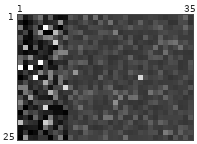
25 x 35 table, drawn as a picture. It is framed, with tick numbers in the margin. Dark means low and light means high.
Most values sit low, with a long tail of high ones. There is no overall slope. A vertical seam about 30% of the way across splits the table, and the right part is calmer. The texture is fine-grained noise.
